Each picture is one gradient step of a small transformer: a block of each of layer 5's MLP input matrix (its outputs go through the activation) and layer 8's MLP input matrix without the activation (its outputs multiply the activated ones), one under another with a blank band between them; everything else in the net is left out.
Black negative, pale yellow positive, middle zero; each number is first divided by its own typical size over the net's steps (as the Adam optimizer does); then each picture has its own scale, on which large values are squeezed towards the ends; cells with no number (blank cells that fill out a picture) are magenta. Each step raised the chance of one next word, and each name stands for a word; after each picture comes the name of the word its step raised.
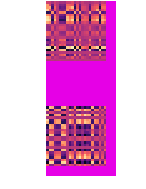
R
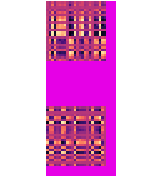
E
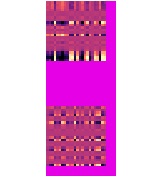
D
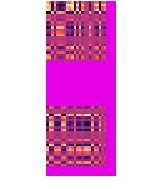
D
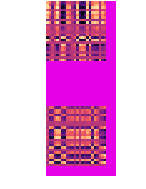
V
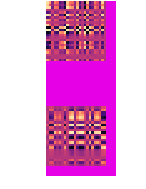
E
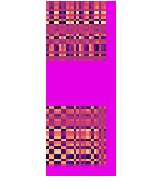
V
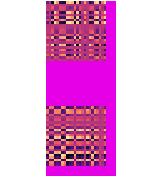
V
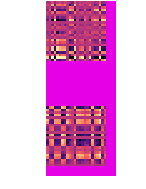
R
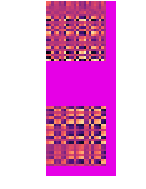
R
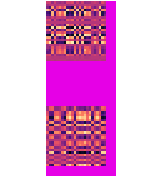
E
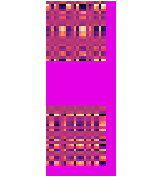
D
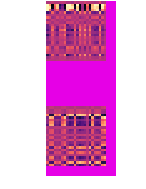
D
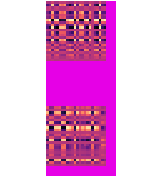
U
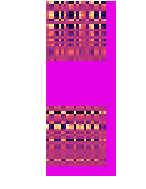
U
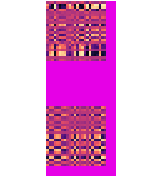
V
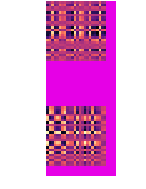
E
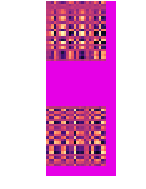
E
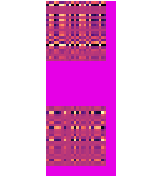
U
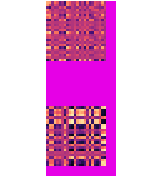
R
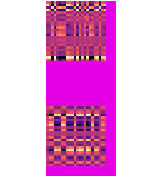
D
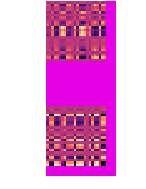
D
